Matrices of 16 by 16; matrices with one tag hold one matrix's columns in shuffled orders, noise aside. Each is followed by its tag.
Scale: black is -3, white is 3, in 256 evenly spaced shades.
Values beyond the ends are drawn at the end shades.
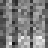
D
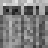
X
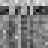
X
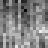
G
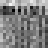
X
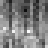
G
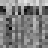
X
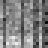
D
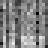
D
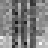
D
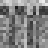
X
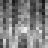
G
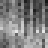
G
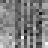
D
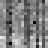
D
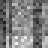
D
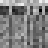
X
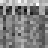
X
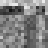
X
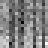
D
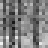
D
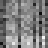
D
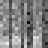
D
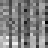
D
